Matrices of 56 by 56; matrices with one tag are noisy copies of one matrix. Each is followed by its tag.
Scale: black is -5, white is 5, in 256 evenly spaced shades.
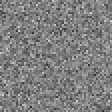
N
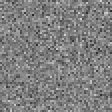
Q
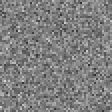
N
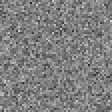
N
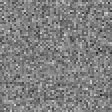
Q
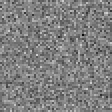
Q
